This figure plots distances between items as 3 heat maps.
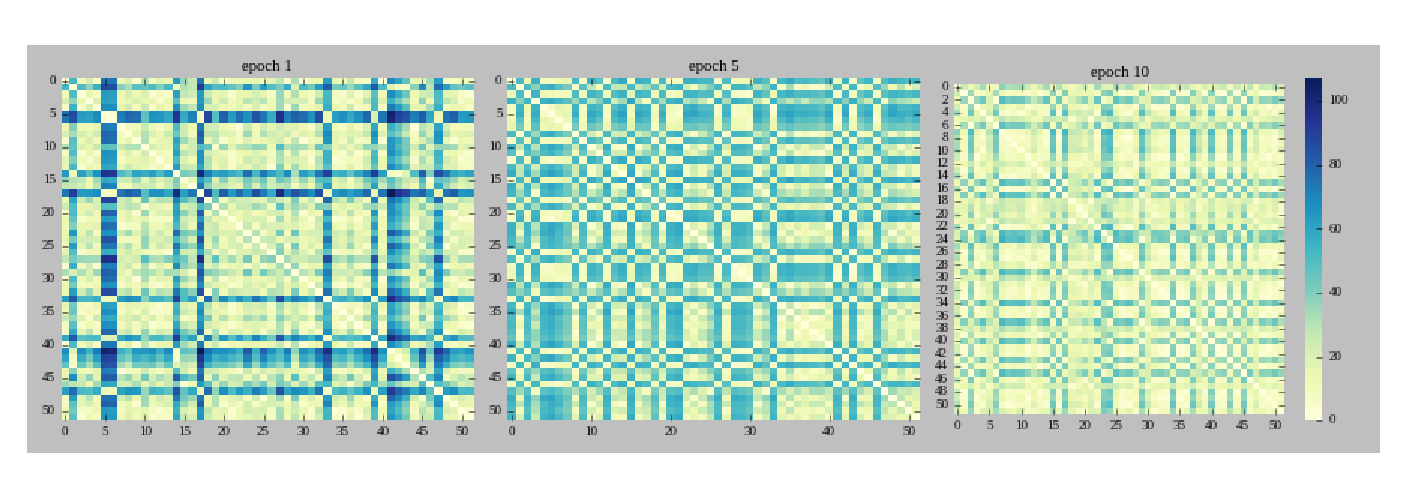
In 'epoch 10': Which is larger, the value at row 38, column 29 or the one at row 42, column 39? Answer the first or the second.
the first
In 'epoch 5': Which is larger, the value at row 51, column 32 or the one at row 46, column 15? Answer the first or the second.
the first
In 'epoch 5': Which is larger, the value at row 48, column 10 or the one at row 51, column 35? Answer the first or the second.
the first
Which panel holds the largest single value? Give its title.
epoch 1
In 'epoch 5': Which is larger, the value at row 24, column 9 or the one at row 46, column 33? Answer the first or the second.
the first
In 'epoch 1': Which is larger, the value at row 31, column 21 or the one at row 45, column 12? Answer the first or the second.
the second
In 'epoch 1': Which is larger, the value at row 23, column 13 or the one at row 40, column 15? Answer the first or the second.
the second
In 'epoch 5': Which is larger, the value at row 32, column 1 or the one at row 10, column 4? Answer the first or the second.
the second
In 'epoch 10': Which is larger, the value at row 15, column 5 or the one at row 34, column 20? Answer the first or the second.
the second
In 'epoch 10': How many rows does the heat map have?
52
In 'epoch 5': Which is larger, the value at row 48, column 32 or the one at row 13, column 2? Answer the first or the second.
the second
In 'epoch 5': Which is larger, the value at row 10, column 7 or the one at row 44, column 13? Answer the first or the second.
the first
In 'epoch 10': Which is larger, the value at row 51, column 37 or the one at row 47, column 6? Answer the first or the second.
the first
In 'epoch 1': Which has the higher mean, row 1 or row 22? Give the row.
1
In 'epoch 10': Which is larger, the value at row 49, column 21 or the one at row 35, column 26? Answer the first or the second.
the first
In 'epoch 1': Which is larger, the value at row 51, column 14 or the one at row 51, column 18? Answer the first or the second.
the first
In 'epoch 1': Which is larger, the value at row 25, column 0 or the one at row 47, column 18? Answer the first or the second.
the second
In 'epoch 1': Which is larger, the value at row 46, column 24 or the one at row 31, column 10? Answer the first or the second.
the first
